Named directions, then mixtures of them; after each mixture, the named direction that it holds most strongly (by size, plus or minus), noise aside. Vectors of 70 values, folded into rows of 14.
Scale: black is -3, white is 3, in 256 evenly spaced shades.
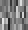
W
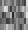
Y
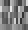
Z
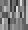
W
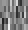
W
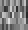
Y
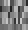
Z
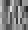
Z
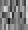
Y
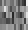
Y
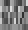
Z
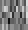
Y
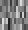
W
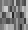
Y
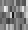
Y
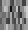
Y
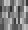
Z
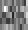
Y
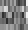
Y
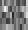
Y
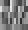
Z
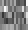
Y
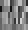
Z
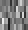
W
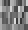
Z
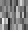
W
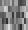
Y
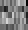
Y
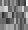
Y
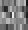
Y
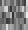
Y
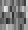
Y
